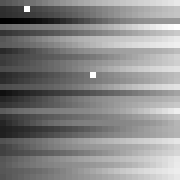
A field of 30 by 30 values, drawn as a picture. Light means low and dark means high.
The field climbs toward the left. Streaks run across, left to right. There are two isolated cells, each far lower than the cells round it.
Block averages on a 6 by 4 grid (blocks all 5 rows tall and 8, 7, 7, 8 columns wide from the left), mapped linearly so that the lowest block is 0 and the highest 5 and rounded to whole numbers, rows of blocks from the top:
5 4 2 1 / 4 3 2 0 / 5 3 2 1 / 5 4 3 1 / 5 3 2 1 / 4 3 1 0
